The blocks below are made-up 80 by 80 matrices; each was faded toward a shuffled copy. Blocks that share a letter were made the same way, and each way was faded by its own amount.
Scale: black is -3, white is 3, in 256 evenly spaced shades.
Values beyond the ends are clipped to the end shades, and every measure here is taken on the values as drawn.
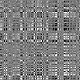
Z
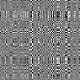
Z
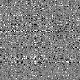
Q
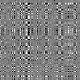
Z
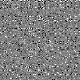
Q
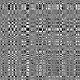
Z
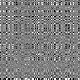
Z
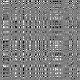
Z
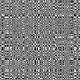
Z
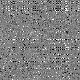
Q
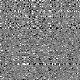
Q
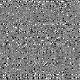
Q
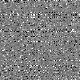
Q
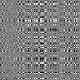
Z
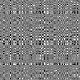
Z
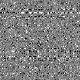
Q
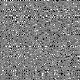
Q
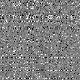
Q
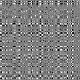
Z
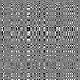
Z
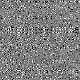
Q
